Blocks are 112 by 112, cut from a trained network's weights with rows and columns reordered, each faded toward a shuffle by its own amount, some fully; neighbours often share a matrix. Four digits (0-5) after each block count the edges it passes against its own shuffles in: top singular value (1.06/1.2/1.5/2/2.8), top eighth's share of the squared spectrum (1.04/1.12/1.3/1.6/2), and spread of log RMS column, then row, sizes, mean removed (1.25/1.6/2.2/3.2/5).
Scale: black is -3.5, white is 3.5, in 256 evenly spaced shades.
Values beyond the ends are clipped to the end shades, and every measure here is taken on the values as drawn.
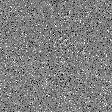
0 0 0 0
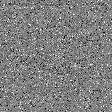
0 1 0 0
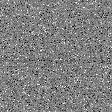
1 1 0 0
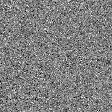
2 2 0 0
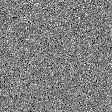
2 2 0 0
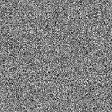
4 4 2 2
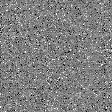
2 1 1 0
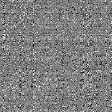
3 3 3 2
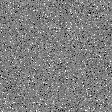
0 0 0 0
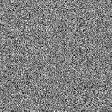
4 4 2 1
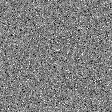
0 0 0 0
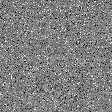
0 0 0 0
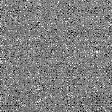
3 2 2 0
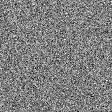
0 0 0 0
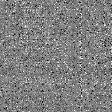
3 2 2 0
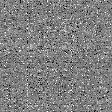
2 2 2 1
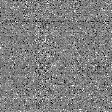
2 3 3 1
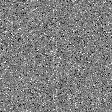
1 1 0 0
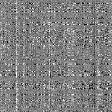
4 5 2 4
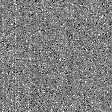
2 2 1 1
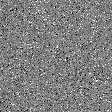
1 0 0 0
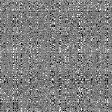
4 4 4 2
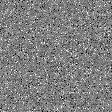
1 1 0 0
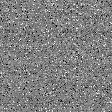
2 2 1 0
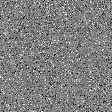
1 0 0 0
